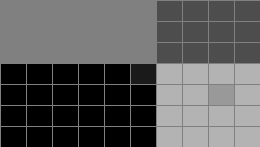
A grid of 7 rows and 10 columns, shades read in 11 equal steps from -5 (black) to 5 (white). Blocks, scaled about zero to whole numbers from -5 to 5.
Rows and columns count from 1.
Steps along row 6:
same same same same same up same same same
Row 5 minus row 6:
0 0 0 0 0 0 0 0 -1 0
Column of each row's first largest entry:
1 1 1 7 7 7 7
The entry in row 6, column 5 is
-5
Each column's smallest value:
-5 -5 -5 -5 -5 -5 -2 -2 -2 -2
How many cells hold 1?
1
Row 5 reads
-5 -5 -5 -5 -5 -5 2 2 1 2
